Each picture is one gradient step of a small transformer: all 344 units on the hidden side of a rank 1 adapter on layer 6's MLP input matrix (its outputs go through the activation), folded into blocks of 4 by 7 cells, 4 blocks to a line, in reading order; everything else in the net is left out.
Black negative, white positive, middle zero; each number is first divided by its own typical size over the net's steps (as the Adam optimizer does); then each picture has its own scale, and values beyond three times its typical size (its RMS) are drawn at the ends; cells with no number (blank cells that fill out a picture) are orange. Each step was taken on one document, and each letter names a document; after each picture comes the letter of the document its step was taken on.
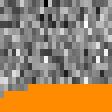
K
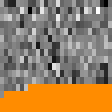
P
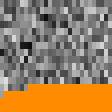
K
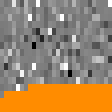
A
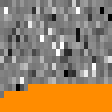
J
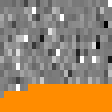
A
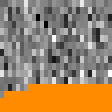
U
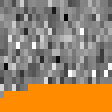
U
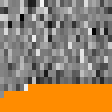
P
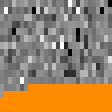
J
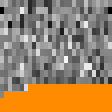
P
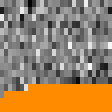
P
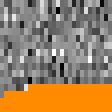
P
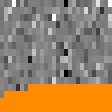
J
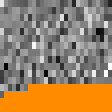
U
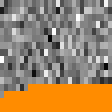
P
